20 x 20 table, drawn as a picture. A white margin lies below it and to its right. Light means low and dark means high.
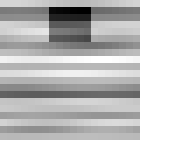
The values are skewed, with a long tail toward high values. The top middle is the ninth with the highest average. The grain runs across in streaks. In the top middle lies a patch that is higher than the rest.
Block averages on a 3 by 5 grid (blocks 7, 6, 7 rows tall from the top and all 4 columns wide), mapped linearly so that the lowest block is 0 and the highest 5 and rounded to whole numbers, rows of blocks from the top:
12531
00000
11111
